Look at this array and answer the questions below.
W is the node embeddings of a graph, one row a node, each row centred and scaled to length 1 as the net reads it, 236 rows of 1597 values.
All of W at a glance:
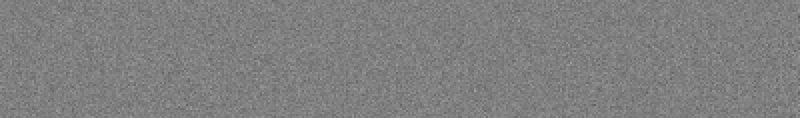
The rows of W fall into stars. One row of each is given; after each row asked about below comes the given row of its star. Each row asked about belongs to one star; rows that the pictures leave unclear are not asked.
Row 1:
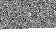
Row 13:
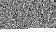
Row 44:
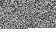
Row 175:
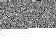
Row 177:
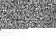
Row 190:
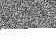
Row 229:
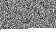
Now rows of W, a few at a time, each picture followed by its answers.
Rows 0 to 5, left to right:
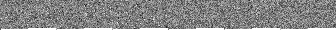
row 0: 1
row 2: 175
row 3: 177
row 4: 229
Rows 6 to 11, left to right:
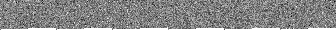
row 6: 229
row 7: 44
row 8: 190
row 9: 13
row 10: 177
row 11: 13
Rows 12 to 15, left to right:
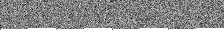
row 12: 190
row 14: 44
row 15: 175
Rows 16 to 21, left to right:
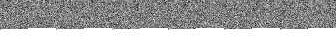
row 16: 229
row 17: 175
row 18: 175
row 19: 190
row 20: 13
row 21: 13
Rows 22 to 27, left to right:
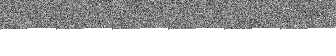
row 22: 175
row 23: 13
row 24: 190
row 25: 1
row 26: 44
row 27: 190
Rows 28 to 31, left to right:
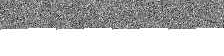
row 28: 177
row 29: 229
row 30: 190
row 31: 13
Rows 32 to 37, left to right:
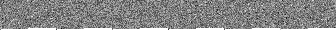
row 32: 44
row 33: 1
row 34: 190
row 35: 229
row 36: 1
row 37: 175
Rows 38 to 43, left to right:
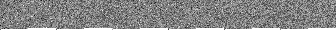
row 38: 44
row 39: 44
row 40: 1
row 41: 1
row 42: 1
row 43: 177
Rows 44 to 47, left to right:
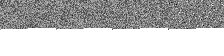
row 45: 190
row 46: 177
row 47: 44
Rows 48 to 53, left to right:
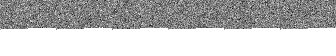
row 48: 1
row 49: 44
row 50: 177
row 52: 229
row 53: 190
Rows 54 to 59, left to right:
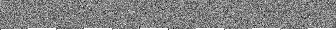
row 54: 1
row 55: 229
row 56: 13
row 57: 229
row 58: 177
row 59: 175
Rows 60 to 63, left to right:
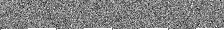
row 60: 1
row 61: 190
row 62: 190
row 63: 13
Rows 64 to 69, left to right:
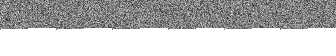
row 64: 190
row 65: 229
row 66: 177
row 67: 13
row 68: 1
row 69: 190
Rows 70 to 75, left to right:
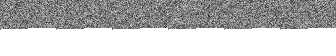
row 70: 229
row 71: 1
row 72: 1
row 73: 175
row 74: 177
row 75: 190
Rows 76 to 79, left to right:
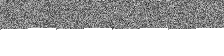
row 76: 177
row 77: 13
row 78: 190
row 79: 1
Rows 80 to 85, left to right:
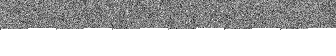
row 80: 229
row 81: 190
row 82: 190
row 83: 44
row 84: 229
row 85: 177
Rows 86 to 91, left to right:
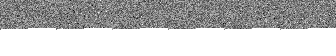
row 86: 190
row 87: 13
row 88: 175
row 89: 175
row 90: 175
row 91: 177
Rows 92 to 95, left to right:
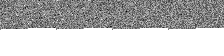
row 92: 175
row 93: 175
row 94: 44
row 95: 44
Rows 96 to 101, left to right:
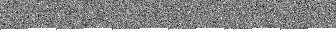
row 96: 177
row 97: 44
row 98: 190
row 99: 13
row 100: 13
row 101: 229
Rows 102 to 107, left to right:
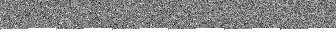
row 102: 190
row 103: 175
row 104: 177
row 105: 175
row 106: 229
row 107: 229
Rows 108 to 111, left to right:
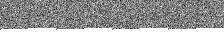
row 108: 190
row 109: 177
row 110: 44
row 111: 190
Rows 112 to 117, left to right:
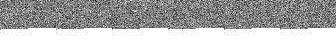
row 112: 175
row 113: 175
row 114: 229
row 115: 13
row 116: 190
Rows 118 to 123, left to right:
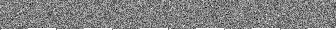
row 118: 1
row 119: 1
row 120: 44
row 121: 190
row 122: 175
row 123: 190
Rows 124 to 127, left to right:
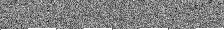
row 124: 177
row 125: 190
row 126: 190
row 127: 229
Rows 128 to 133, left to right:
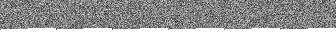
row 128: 177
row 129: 229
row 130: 229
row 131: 190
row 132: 44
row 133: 13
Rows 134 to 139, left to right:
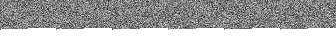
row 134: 190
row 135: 175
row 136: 1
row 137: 1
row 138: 44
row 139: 13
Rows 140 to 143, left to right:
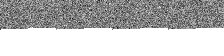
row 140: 229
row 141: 229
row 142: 177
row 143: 190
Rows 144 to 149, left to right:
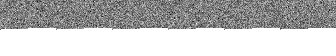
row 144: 177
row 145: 177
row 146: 175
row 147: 175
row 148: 177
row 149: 229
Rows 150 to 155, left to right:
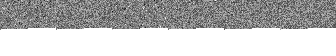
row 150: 190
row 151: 1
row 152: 13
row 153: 190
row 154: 190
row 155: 175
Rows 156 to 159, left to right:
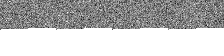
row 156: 1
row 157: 44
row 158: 177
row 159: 177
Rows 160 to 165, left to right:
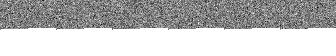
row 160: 229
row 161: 177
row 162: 1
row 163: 177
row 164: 1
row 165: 190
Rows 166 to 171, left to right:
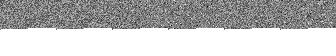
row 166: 44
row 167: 44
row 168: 229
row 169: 13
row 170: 229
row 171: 175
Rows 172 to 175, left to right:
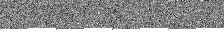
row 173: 13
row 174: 177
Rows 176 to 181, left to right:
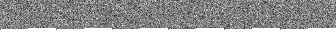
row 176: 229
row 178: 229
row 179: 1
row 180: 229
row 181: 229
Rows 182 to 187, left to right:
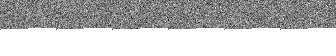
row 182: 177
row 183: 177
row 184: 44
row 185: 1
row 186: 175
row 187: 177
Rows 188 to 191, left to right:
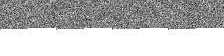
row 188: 1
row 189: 44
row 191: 229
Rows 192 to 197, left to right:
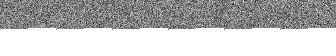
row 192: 44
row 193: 175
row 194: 13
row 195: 177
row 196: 44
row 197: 177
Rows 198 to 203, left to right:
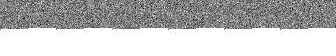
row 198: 177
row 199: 1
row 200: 1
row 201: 44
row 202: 13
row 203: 13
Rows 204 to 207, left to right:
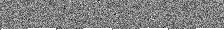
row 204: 190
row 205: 229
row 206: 175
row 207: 229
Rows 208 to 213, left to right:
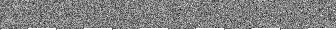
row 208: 13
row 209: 229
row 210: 229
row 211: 13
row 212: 190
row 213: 1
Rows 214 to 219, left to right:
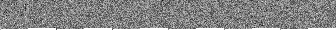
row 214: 175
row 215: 1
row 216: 190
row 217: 190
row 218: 177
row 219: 177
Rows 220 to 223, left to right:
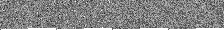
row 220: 177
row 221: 44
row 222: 229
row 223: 1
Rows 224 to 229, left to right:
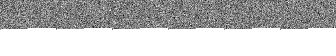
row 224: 175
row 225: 1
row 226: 190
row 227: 175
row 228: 44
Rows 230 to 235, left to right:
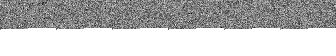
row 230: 1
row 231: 13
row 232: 1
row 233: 229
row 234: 177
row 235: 175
